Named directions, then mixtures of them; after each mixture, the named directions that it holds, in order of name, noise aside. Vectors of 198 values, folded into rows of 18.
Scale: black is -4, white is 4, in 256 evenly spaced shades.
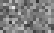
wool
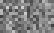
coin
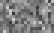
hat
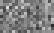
coin, hat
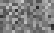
coin, hat, wool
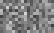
coin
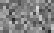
hat, wool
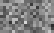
coin, hat, wool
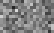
coin, wool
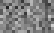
coin, hat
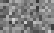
hat, wool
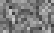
hat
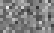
coin, hat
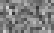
hat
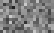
wool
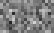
coin, hat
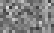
coin, hat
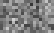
coin, hat, wool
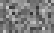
hat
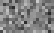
wool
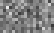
coin, hat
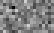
coin, hat, wool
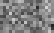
coin, hat, wool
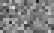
wool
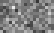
wool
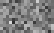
hat, wool
